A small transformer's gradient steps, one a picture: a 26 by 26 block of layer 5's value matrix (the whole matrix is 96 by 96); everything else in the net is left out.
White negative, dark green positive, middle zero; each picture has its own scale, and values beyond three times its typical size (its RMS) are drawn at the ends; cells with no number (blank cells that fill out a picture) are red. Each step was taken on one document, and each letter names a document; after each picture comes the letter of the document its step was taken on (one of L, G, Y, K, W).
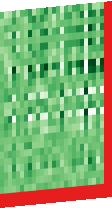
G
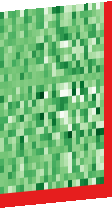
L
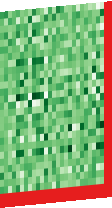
L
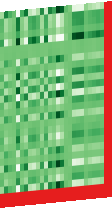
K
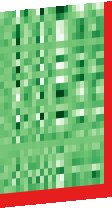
K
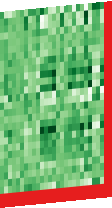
G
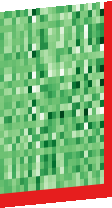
G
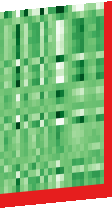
K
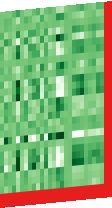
K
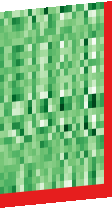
L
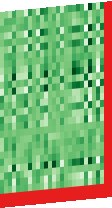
G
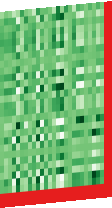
K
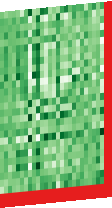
L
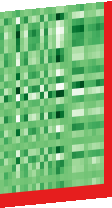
K
